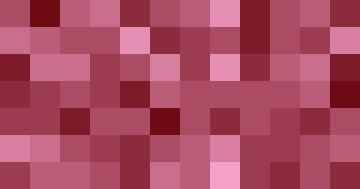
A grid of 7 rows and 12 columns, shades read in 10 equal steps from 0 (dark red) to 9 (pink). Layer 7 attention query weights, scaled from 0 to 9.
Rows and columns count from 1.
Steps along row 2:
down down same up down up up down up down up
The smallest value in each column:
1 0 1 3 1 0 3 2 1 2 2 0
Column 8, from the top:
8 4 8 4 2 7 9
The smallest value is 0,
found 3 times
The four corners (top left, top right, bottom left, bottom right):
4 2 3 2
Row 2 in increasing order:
1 2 3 3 4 4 4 4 5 6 7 8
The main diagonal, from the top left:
4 5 6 3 4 4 5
